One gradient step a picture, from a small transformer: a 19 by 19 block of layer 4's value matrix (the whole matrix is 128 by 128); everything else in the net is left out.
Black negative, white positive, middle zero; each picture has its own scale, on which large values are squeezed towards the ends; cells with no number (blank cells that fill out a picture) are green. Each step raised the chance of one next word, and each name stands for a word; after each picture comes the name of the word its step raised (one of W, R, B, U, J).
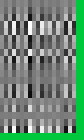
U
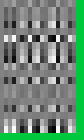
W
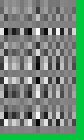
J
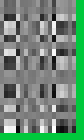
U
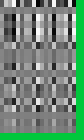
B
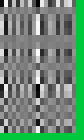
B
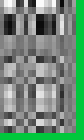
B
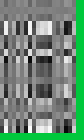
U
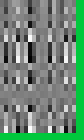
W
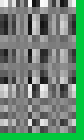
B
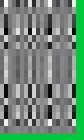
J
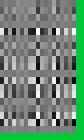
J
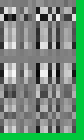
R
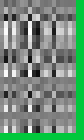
R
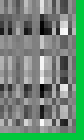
J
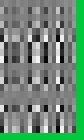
W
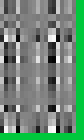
W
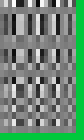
B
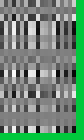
R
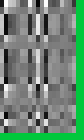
B
